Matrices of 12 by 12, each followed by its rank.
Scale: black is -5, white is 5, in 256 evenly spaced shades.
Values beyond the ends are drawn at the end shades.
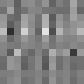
two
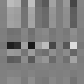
one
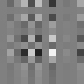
one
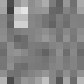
two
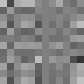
two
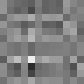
two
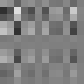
one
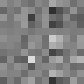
two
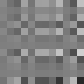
one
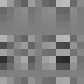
one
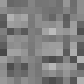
two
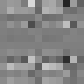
two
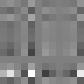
one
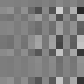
one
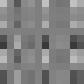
one
